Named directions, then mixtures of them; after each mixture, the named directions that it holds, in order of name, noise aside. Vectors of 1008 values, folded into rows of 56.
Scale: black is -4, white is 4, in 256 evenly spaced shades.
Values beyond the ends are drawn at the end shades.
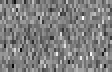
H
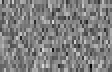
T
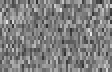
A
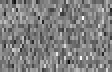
A, H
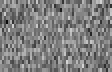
A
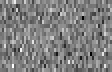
H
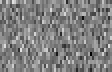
H, T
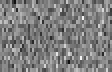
A, H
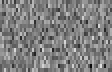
H, T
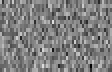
T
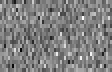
H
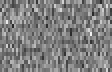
A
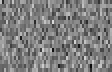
T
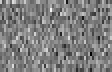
H, T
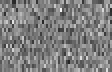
A, H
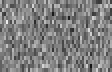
A, T
